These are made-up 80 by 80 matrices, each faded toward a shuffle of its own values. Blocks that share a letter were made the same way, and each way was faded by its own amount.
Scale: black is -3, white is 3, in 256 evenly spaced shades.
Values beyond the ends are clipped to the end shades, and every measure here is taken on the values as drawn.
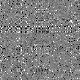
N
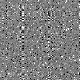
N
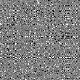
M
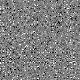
N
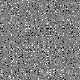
N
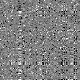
N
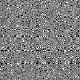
M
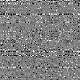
M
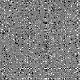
N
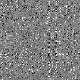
N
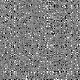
N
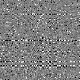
M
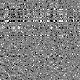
M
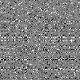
M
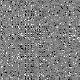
N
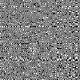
M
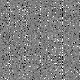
N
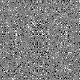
N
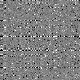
M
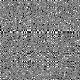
M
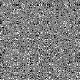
N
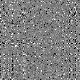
N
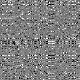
M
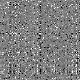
N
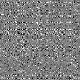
M
